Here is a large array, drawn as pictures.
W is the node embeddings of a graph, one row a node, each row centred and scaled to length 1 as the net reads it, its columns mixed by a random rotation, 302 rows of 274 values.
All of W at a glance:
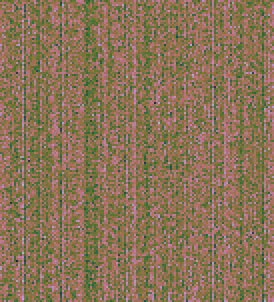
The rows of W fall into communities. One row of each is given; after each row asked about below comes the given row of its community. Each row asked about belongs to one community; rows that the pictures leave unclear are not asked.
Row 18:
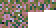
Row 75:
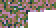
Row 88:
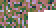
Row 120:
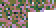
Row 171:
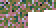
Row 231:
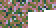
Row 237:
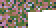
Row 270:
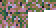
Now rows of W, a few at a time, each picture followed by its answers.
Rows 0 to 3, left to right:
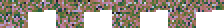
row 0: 270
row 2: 120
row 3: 237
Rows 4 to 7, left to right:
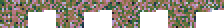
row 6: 270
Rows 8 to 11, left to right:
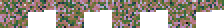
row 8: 231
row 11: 75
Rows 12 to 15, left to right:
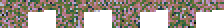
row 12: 270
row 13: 75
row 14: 237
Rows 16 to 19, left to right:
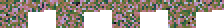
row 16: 231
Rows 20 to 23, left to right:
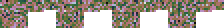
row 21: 88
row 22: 171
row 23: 18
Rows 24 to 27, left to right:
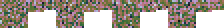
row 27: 18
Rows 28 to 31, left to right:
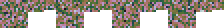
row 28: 171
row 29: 120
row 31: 75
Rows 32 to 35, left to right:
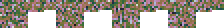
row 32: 270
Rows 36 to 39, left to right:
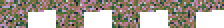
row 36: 237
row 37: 231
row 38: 88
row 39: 120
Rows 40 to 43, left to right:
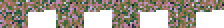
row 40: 270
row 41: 237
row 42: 88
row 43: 75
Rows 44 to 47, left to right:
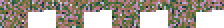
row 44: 171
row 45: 171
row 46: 75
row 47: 120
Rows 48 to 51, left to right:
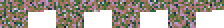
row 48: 75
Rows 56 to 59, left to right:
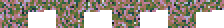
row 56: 75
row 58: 231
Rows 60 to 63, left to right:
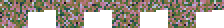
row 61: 231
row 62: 88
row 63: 88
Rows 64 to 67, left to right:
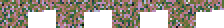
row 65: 237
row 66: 88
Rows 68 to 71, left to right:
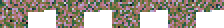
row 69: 171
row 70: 88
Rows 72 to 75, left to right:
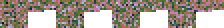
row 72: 18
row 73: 270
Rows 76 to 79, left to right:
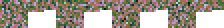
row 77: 75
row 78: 237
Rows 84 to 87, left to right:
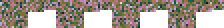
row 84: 270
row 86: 237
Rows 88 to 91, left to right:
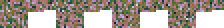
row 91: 270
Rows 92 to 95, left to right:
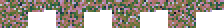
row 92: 75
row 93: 120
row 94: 120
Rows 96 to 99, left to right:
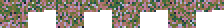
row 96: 270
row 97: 270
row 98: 270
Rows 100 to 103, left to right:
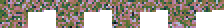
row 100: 270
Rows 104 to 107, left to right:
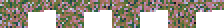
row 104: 171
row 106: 237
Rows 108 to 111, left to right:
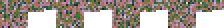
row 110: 88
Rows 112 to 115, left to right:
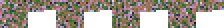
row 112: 237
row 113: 75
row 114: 88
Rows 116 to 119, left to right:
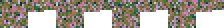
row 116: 270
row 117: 237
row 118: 237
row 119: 237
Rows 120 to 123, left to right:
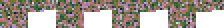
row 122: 231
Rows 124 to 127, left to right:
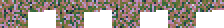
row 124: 237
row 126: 75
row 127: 231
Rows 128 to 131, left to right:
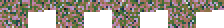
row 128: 270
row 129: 231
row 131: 75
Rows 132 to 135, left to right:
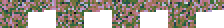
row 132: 231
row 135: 88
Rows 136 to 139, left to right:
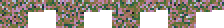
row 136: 18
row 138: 88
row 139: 171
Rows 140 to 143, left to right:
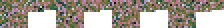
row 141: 18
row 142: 171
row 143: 237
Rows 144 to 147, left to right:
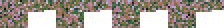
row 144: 88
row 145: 231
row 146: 171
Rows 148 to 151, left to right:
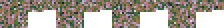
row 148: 75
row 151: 120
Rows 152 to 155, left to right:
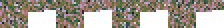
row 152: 18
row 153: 75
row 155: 237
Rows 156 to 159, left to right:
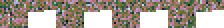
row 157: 18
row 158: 18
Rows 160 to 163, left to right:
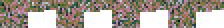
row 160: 120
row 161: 120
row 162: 18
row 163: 237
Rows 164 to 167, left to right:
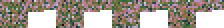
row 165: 88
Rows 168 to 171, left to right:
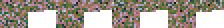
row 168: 18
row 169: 88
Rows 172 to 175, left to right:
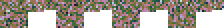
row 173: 120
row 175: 237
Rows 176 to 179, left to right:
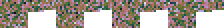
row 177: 120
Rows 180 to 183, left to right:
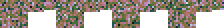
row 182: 231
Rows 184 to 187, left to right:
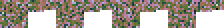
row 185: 75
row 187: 75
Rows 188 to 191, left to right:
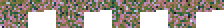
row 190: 231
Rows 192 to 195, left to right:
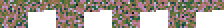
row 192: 237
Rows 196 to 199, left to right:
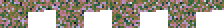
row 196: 88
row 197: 75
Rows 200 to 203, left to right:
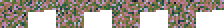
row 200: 237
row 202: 171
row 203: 18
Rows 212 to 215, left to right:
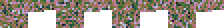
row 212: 120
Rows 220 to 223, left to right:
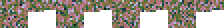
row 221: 231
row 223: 237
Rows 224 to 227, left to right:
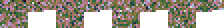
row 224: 120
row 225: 231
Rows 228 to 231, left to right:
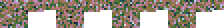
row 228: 75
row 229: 75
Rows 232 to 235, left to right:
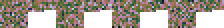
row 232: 18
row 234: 88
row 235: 231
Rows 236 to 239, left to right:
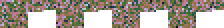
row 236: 237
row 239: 75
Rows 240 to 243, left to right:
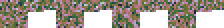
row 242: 88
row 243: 75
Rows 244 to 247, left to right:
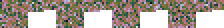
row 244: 120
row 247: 270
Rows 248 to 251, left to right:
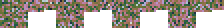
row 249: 88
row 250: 120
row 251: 270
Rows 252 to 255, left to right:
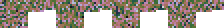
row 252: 75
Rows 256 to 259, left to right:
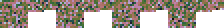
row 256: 270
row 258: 75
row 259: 75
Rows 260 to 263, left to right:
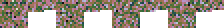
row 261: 18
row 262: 237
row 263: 270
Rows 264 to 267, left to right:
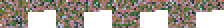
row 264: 270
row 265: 237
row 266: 171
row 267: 171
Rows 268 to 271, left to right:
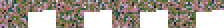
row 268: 237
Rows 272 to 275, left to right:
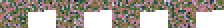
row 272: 88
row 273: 120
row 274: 171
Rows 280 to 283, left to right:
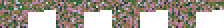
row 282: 120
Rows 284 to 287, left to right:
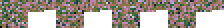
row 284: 88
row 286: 231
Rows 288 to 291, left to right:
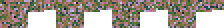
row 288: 75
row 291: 120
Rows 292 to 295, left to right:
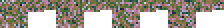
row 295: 18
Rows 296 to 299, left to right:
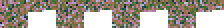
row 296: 237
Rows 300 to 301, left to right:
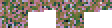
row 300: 75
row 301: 237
